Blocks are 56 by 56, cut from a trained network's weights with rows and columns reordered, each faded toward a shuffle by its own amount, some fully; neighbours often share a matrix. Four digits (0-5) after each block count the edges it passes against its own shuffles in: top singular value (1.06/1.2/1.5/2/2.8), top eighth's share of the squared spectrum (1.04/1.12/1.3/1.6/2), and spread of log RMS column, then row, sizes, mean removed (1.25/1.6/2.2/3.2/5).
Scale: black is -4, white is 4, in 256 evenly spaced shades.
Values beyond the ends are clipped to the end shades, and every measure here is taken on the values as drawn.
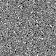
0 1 0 0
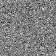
2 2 1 1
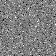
0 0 0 0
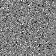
1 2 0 0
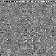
3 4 1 2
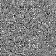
2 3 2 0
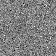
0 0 0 0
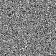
1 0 0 0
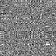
4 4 2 2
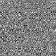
3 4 1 3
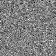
0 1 0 0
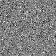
1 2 0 1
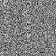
3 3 1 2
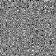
3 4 2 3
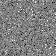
0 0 0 0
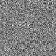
3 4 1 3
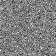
0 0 0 0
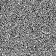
1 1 0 0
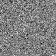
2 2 0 1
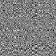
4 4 2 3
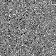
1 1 1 0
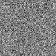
3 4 1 2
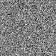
1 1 0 0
